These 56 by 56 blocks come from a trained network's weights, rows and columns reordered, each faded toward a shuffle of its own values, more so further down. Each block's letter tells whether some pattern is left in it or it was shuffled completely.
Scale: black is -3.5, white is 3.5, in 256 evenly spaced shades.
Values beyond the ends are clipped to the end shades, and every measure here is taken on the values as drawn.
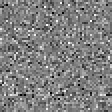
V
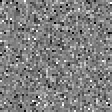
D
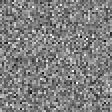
V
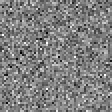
D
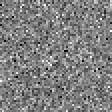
D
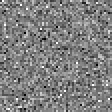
V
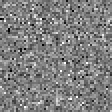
V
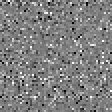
V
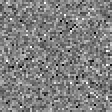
D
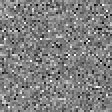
V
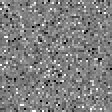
D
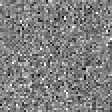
V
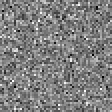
V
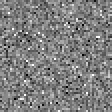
D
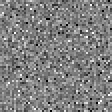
V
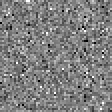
V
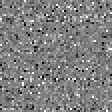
V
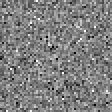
D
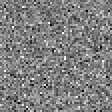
V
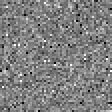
D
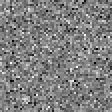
D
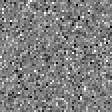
D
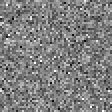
V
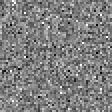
V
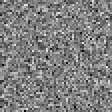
V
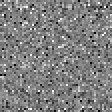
V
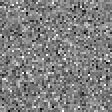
D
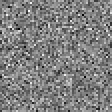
D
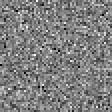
D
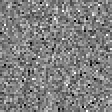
D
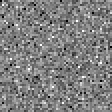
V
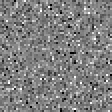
D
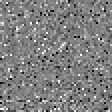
V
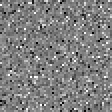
D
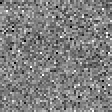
D
